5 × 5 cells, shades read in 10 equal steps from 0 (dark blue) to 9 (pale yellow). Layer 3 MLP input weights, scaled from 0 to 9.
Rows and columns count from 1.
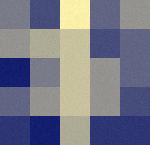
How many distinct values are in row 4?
4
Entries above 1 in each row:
5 5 4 5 1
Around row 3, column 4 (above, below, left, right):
2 5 7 3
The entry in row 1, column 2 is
2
